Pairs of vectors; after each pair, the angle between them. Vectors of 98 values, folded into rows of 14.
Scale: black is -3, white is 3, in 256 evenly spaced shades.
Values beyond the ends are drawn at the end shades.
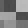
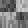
nearly parallel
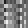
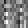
nearly parallel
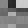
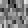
partly aligned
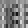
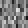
orthogonal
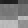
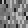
orthogonal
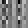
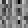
nearly parallel
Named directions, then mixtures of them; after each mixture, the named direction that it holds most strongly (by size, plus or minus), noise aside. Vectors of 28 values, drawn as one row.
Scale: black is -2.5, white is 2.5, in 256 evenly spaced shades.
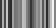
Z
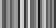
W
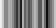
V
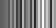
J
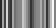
Z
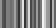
W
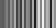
J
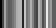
V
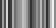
Z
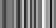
J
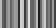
W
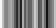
V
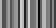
W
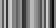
Z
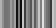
J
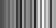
J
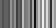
J
